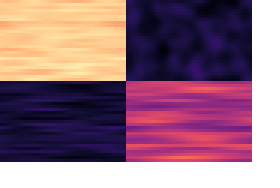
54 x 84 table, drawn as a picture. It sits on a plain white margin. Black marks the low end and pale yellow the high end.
The table splits into 2 rows of 2 panels. Panel 1,1: very high, streaked across, faint in contrast. Panel 1,2: very low, blotchy, faint in contrast. Panel 2,1: very low, streaked across, faint in contrast. Panel 2,2: middling, streaked across.
